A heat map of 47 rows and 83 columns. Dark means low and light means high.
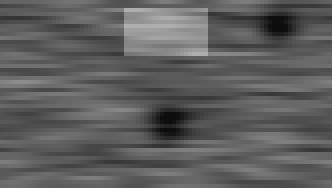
An odd patch, higher than its surroundings, sits in the top middle. There are two dips. The top middle is the ninth with the highest average. No overall slope runs across the table.
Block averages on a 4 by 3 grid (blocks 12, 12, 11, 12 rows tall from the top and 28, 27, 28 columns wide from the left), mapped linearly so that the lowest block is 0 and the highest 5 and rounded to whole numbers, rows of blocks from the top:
250 | 222 | 202 | 222
